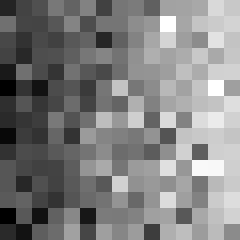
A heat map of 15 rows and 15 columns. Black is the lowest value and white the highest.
The middle left is the ninth with the lowest average. No single row or column stands out from its neighbours. There is an overall slope up to the right. No regular stripes run through it. On average the colour sits 50% of the way up the scale.
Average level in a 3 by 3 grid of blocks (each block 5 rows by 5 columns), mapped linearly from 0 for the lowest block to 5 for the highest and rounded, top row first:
125 | 035 | 035
